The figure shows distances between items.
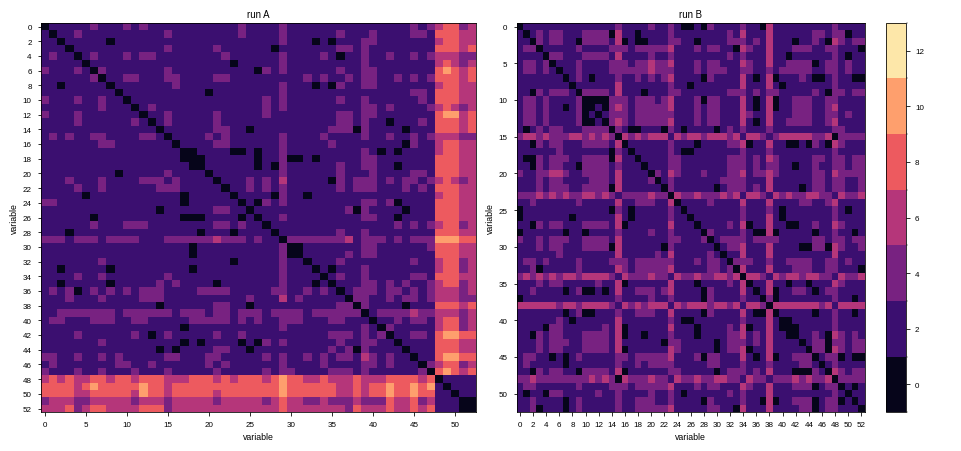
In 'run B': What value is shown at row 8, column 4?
2
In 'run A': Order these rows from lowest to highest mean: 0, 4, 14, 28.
28, 14, 0, 4
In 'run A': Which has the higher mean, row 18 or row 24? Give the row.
24
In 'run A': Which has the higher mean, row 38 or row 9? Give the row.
38
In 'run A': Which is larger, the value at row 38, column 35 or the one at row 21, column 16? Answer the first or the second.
the second
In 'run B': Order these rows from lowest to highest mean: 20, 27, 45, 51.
51, 27, 45, 20
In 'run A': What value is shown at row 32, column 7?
4
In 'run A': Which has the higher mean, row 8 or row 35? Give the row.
35
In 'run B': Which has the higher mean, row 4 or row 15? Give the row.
15
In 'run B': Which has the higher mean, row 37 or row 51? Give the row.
51
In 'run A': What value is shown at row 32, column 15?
2
